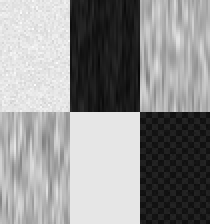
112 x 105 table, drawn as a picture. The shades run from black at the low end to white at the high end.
It is made of 2 by 3 panels. Panel 1,1: very high, fine-grained, faint in contrast. Panel 1,2: very low, streaked downward, faint in contrast. Panel 1,3: high, streaked downward. Panel 2,1: high, streaked downward. Panel 2,2: very high, flat. Panel 2,3: very low, checkered, faint in contrast.
